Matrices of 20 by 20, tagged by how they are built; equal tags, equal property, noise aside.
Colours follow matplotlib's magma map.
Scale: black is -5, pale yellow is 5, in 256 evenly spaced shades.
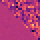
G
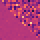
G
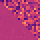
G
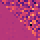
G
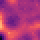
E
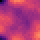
E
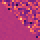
G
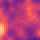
E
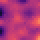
E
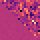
G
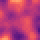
E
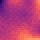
E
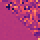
G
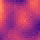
E
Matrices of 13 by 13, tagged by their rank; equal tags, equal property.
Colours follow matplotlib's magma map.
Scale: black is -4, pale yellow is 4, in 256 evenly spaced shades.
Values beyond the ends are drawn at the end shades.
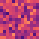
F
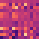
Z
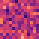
F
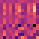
Z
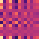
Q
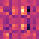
Z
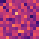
F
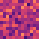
F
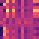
Z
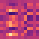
Z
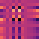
Q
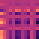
Q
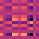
Q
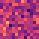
F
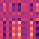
Q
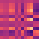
Q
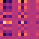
Q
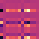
Q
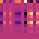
Q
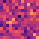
F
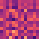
Z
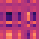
Q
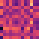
Z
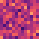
F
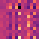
Z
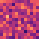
F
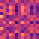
Z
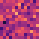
F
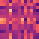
Z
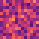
F
